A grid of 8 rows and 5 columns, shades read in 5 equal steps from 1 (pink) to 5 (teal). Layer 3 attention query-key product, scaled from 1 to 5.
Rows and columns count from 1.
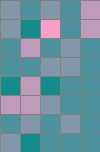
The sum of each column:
28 27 27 29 28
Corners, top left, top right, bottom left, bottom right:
3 2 3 4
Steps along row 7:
down up down up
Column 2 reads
4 5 2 4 2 2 3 5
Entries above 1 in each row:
5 4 5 5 5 5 5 5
